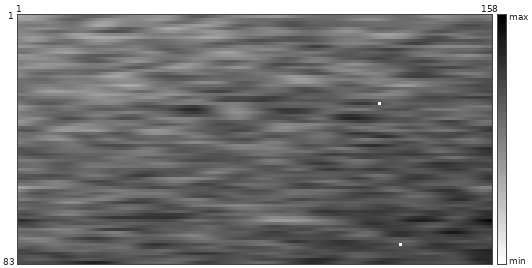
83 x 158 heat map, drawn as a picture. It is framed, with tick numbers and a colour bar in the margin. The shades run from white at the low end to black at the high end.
Lone odd cells: 2, each lower than its neighbours. Histogram: bell-shaped. Ninth with the highest average: bottom right. Ninth with the lowest average: top left. Slope: up to the bottom right. Grain: streaks across. Mirror symmetry: none.
